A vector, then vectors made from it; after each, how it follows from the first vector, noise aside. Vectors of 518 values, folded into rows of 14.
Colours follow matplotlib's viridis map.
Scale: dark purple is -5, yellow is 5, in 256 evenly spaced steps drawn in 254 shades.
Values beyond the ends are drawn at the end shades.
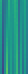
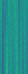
shrunk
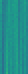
shrunk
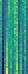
scaled up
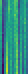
scaled up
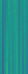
shrunk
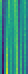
scaled up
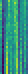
scaled up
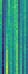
scaled up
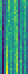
scaled up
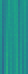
shrunk
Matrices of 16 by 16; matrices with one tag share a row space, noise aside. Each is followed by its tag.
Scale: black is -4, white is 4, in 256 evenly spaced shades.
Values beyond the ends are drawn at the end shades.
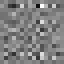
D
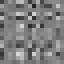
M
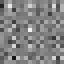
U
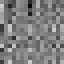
U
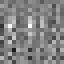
U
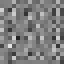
U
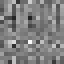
U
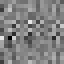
U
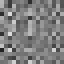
U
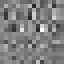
D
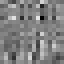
D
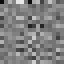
M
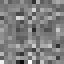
M
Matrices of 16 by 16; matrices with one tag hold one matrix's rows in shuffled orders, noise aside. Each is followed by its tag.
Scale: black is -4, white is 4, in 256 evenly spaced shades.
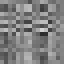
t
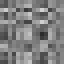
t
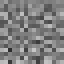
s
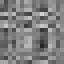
t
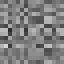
s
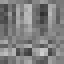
t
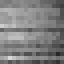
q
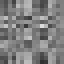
t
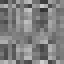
t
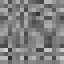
s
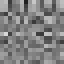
s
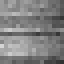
q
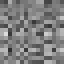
s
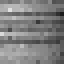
q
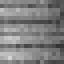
q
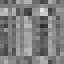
t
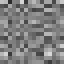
s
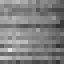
q
